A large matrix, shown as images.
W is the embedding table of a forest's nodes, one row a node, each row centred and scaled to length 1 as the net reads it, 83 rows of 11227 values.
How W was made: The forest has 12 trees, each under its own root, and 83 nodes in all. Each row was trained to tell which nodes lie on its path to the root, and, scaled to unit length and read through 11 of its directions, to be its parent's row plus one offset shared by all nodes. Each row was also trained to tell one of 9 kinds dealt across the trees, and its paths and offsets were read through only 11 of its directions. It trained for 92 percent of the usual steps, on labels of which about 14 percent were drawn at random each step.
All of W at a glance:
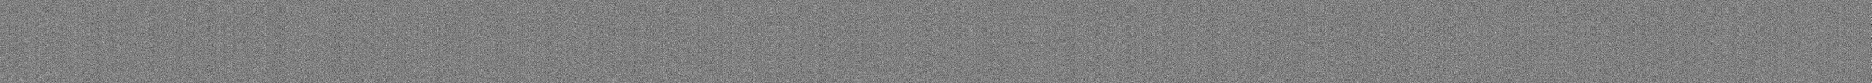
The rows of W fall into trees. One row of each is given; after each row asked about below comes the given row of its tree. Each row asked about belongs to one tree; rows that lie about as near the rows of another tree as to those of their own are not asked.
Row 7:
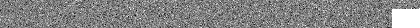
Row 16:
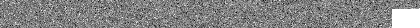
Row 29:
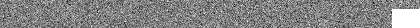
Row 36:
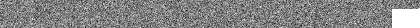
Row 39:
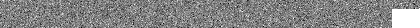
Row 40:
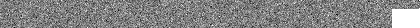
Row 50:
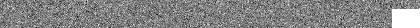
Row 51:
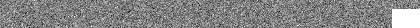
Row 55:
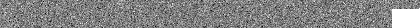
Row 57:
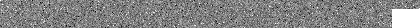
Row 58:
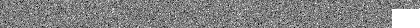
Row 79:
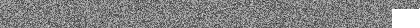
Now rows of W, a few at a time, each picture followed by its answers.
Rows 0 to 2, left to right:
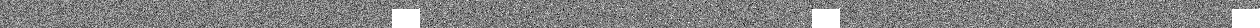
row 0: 58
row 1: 57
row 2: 40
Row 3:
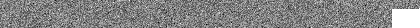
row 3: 39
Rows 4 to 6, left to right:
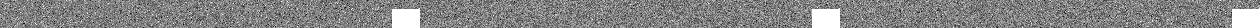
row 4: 55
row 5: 40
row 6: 36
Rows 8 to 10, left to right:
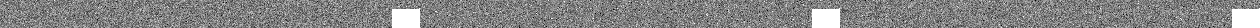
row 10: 40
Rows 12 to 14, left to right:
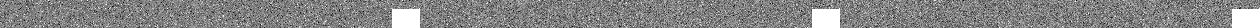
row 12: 7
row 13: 39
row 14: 55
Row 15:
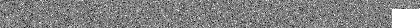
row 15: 7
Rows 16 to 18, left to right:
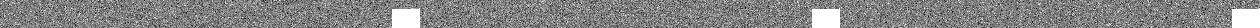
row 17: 79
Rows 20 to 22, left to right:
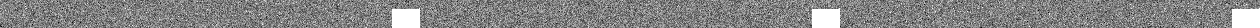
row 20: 7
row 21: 29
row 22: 16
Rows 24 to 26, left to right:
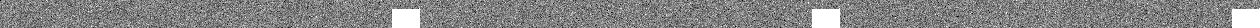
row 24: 39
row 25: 57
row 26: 7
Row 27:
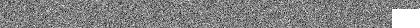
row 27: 51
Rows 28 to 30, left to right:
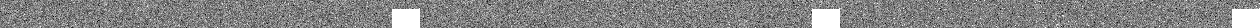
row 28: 7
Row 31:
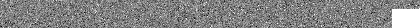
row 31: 58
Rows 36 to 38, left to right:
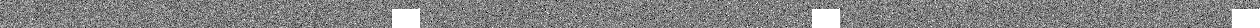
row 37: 57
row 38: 50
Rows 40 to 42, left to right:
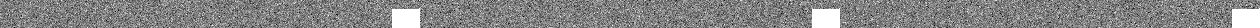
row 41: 51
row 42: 39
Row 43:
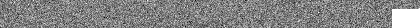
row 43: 16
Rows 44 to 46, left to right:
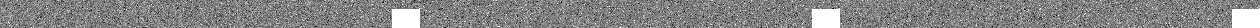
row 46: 57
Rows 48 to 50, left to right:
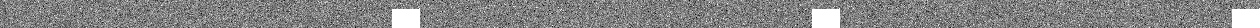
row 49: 7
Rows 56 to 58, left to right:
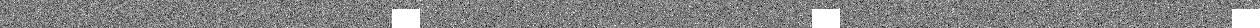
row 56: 29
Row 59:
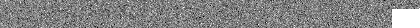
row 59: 57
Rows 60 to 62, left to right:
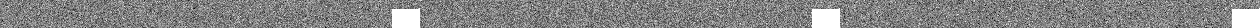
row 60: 55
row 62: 29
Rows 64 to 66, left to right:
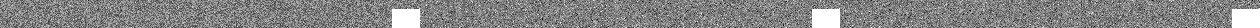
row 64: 79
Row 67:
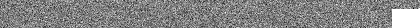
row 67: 16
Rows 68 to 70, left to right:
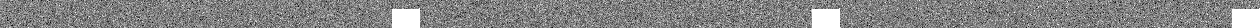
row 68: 55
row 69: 50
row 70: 50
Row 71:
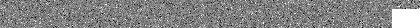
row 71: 7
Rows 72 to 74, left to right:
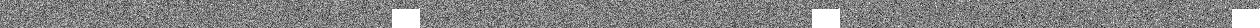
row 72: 39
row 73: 36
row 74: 57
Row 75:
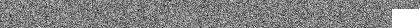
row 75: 39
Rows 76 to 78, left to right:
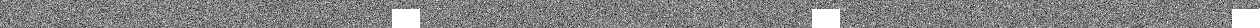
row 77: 57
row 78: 55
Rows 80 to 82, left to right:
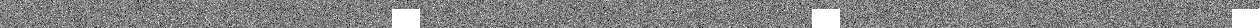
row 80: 79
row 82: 36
